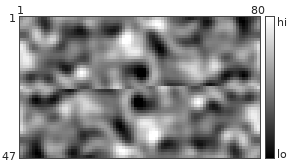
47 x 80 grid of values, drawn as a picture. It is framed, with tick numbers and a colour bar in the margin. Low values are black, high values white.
Lone odd cells: none. Symmetry: a half turn. Seam: none. Grain: blotchy.
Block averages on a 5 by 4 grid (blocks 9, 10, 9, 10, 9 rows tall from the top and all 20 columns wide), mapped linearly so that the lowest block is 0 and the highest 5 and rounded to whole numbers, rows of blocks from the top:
3330
3534
2332
4353
0333
